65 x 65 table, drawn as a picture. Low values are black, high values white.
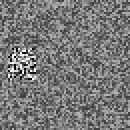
Roughest part: middle left. Odd rows or columns: none. Odd patch: rougher, in the middle left. Grain: fine. Slope: none. Mirror symmetry: none.
